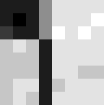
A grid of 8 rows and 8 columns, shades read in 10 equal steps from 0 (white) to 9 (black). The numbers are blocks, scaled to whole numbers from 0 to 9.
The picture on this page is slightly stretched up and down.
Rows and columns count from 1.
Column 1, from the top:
8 8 7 2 2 2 2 2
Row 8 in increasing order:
1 1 1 1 1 2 2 8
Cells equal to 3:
0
